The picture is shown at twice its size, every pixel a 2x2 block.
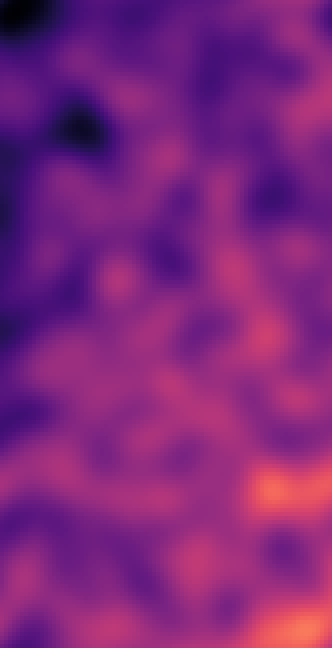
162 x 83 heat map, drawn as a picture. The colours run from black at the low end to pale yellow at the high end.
Neither half mirrors the other. The top left is the ninth with the lowest average. The texture varies smoothly and slowly. No row or column stands out. There is an overall slope up to the bottom right.
